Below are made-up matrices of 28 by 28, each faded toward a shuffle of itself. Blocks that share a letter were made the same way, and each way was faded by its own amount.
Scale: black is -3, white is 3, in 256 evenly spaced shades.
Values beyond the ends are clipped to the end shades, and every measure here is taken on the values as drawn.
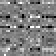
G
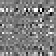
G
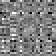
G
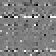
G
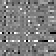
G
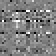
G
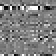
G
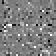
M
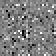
M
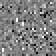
M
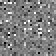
M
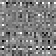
G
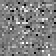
M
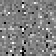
M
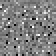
M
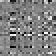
G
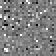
M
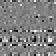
G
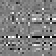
G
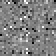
M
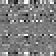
G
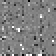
M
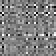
G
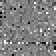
M
